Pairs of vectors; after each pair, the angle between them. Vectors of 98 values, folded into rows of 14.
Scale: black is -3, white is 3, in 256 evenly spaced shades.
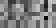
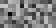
orthogonal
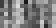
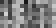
nearly parallel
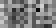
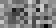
nearly parallel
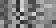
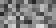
partly aligned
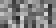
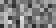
partly aligned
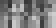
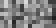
partly opposed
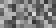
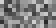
partly opposed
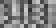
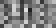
nearly parallel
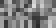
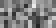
nearly parallel
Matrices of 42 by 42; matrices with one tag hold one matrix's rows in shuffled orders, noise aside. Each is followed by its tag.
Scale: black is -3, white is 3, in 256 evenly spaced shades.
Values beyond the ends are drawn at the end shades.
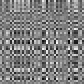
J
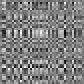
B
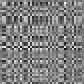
B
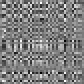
B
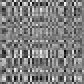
B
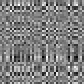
J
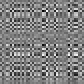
J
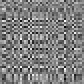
B
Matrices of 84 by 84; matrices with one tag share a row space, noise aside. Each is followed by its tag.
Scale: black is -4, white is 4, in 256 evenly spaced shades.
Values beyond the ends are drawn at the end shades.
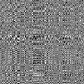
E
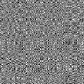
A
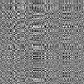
E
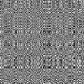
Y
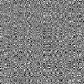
Y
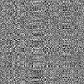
E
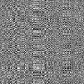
E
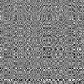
Y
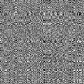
Y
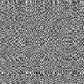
A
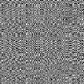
A
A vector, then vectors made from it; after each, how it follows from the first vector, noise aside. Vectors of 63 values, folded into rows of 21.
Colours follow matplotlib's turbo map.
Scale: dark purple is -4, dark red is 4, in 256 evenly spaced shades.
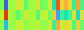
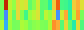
sign-scrambled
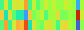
reversed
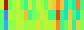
sign-scrambled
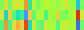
reversed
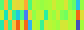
reversed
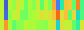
sign-scrambled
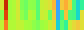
sign-scrambled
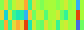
reversed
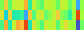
reversed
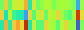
reversed
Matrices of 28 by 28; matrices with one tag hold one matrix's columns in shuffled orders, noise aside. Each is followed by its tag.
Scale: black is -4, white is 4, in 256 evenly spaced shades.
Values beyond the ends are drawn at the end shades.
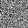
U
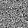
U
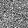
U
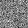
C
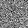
U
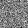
C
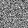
U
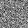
U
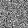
C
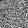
U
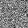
U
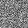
U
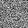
U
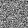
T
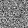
U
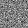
T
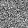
U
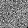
C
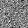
C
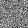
C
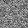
T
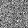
C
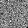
C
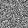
T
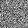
U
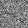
T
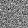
T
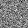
T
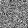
C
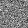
T
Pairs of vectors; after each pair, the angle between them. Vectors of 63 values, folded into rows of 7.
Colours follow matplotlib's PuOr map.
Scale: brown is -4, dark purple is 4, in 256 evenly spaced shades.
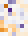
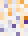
partly opposed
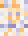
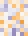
orthogonal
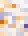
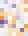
nearly opposite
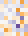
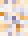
partly opposed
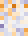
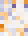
nearly opposite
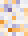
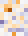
nearly opposite
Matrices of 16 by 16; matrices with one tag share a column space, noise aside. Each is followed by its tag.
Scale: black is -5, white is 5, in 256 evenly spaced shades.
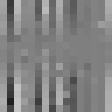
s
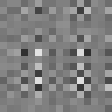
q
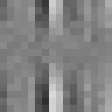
s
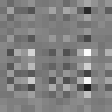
q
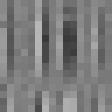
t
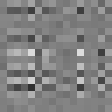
q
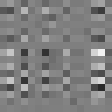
q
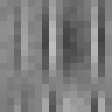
t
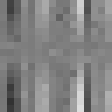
s
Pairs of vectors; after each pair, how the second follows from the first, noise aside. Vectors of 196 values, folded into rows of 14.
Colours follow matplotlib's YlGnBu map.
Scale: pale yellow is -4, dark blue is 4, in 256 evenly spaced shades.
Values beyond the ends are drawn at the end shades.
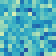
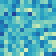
negated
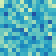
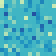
partly zeroed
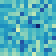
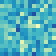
negated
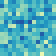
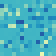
partly zeroed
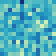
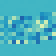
partly zeroed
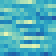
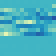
partly zeroed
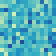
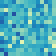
negated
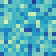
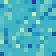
partly zeroed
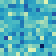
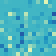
partly zeroed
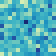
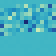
partly zeroed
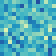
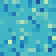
partly zeroed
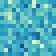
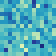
negated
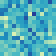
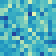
negated
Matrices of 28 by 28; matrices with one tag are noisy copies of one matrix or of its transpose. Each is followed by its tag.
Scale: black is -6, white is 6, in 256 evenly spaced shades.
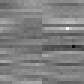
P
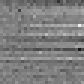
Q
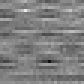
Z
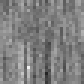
P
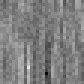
P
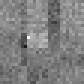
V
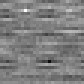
Z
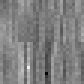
P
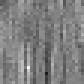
P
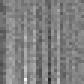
Q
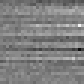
Q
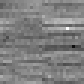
P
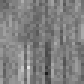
P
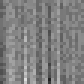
Q
